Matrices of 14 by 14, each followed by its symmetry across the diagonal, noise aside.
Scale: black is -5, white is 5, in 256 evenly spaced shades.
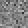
neither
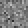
neither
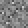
symmetric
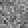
neither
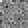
symmetric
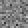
neither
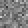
neither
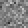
neither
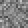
symmetric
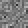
symmetric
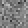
neither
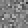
neither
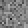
neither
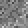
symmetric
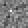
symmetric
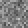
neither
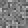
symmetric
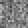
neither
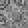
symmetric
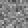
neither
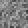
symmetric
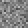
neither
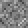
symmetric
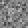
symmetric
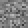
neither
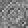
symmetric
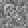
symmetric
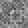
symmetric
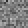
neither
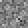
symmetric
